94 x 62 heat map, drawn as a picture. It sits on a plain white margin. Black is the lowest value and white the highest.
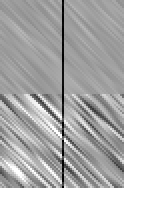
Seam: horizontal, 50% of the way down, the top part calmer. Ninth with the highest average: bottom left. Grain: diagonal, down to the right. Slope: none. Odd lines: column 32. Roughest part: bottom middle. Histogram: skewed, a long tail of low values.
